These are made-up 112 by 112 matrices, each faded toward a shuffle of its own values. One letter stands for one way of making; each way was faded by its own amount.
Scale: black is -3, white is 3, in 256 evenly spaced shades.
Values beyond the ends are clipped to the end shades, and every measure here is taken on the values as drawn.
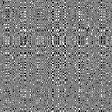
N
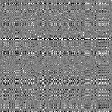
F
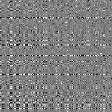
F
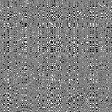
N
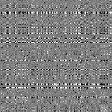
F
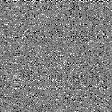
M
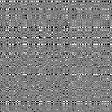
F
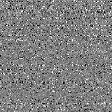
M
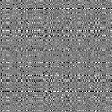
F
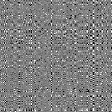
N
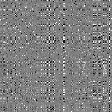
N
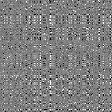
N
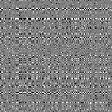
F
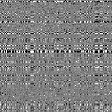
F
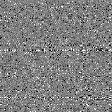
M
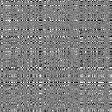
F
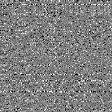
M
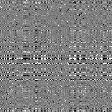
F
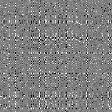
N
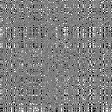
N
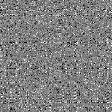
M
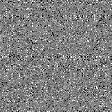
M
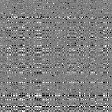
F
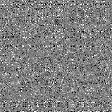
M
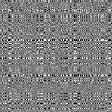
F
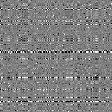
F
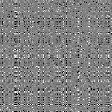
N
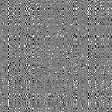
N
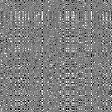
N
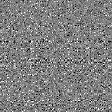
M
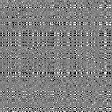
F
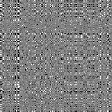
N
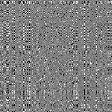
N
